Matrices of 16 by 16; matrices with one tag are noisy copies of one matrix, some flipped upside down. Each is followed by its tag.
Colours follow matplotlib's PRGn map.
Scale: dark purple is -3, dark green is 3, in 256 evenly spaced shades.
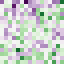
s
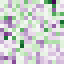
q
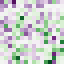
q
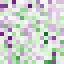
q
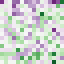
s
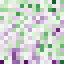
s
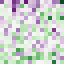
s
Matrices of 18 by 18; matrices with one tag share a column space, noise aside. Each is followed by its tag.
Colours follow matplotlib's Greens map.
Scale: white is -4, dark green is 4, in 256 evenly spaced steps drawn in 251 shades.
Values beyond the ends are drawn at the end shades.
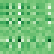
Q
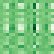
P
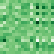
Q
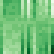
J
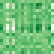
P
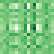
P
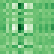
P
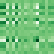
Q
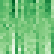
J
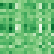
P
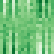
J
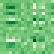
Q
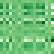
Q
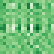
P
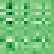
Q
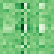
P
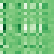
P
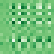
Q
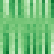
J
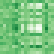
P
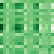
P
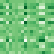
Q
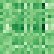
P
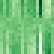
J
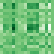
P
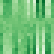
J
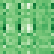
P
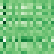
Q
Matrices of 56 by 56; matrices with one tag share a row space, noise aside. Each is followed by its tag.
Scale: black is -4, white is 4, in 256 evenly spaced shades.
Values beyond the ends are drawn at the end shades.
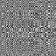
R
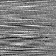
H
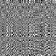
R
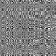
R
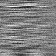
H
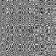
R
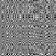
R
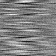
H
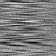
H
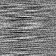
H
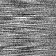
H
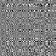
R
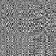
R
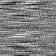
H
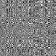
R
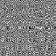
R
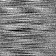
H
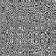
R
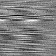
H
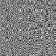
R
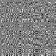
R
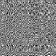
R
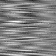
H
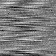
H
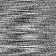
H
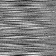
H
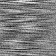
H
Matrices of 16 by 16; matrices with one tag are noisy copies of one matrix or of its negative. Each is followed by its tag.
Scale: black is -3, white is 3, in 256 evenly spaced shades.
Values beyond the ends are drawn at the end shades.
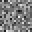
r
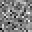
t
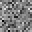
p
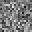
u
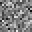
p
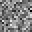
p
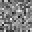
r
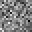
t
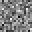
r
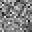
t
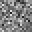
t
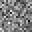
t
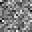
p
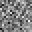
t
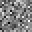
t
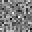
r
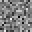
r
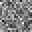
p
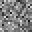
t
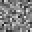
r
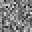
u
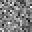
t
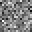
p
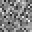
t
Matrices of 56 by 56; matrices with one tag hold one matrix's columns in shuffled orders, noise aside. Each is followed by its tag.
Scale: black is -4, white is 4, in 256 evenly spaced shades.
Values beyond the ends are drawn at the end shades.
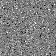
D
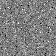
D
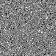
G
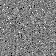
D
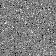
D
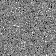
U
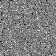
G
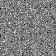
D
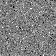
U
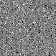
D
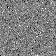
U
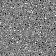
G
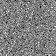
U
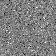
G
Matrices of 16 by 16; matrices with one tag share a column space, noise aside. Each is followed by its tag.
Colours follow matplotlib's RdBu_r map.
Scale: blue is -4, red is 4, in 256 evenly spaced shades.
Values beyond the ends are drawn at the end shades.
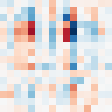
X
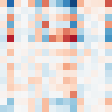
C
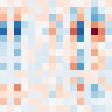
X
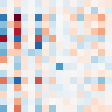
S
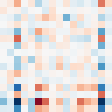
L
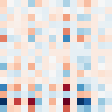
L
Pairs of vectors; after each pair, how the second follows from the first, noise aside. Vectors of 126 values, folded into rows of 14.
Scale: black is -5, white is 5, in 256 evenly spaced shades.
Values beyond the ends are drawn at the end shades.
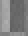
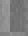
shrunk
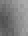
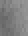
shrunk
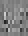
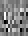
scaled up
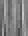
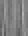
shrunk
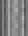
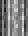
scaled up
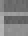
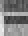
scaled up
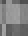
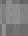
shrunk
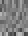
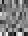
scaled up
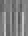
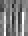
scaled up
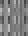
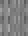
shrunk
